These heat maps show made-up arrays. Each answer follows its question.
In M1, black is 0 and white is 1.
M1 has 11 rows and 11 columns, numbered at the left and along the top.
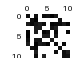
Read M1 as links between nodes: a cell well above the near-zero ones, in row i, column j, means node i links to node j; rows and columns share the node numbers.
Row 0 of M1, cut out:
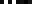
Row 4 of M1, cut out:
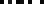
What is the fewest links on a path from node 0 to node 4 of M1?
2
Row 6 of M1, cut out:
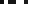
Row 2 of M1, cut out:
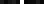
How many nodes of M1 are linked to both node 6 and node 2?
1
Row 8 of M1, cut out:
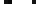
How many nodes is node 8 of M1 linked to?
8
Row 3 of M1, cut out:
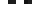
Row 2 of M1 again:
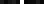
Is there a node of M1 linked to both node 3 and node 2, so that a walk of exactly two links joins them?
yes
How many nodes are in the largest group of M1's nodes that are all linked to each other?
4
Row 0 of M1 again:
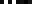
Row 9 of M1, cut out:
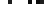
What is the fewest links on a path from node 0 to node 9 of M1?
1
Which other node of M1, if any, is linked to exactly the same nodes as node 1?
node 8
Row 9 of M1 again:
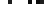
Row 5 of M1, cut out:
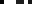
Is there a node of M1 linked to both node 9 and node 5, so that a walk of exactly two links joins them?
yes
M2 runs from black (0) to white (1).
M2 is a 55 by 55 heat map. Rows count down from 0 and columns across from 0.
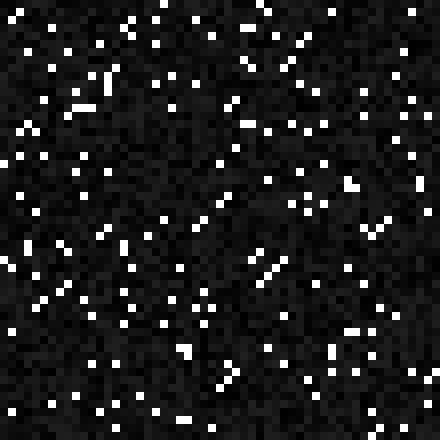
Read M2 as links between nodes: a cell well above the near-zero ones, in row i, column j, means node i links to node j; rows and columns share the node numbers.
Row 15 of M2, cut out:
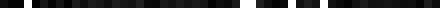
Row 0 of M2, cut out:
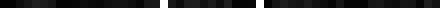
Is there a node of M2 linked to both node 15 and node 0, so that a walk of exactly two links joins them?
no
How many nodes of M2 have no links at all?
1
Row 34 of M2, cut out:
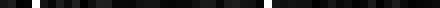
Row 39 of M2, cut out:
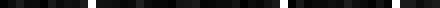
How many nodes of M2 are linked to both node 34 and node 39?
0
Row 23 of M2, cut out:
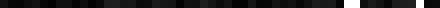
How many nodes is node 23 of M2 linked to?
3
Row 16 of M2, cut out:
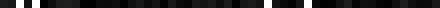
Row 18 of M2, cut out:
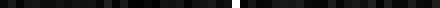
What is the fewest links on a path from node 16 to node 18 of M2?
6
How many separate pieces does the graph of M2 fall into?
2
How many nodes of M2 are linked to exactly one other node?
4
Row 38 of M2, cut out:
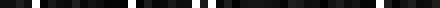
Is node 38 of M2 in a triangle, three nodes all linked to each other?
yes
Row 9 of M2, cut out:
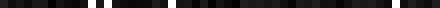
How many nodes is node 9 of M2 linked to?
4
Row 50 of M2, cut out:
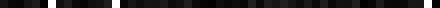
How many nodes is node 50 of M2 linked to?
3
